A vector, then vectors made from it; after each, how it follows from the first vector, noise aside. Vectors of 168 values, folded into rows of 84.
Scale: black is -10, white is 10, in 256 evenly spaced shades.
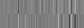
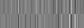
negated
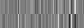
scaled up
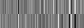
scaled up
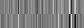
scaled up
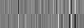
scaled up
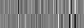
scaled up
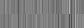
sign-scrambled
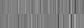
negated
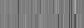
sign-scrambled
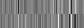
scaled up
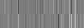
sign-scrambled
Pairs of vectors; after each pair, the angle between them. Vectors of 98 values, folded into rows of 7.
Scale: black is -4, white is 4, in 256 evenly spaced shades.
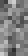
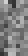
nearly opposite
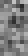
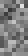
partly opposed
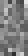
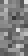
partly aligned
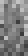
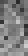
nearly opposite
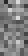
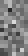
partly opposed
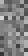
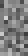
partly opposed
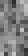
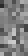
partly aligned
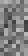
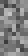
partly opposed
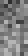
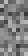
orthogonal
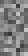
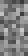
orthogonal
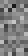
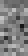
orthogonal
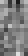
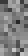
partly opposed
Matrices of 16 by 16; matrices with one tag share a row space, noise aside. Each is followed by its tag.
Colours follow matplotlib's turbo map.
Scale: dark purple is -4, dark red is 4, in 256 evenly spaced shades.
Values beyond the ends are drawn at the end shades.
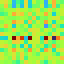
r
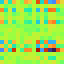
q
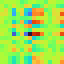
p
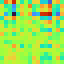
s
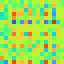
r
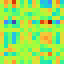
s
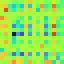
r
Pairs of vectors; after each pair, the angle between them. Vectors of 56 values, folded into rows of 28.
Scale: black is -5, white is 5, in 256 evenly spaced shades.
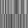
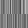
orthogonal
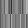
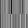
nearly parallel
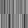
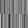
nearly parallel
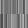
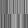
partly aligned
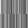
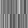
partly aligned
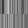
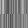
nearly opposite
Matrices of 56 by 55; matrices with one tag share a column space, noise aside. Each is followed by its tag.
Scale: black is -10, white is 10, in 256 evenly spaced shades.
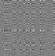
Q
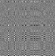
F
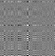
F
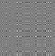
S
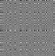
Q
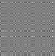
S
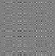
S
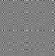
Q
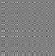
S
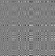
F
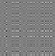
S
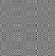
F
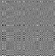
F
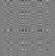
Q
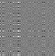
S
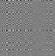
Q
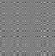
S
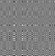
F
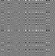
Q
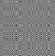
F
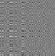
S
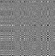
F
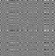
Q
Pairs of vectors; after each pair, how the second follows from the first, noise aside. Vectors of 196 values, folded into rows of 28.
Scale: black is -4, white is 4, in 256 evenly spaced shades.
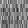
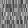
wrapped around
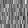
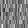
reversed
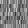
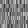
wrapped around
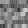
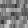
wrapped around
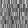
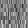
reversed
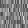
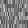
reversed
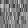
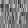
negated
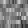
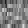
reversed
